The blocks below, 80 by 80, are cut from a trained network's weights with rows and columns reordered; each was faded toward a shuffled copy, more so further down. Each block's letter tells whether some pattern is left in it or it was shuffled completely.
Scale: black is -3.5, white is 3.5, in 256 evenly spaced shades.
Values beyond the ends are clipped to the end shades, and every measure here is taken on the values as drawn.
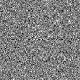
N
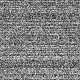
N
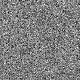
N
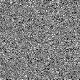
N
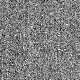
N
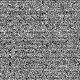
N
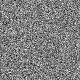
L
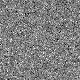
L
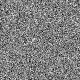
L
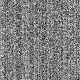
N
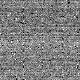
N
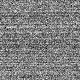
N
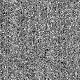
N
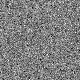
L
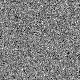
L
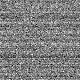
N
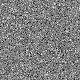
L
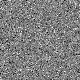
L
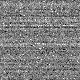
N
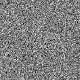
N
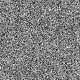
L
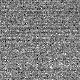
N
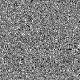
N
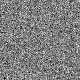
L
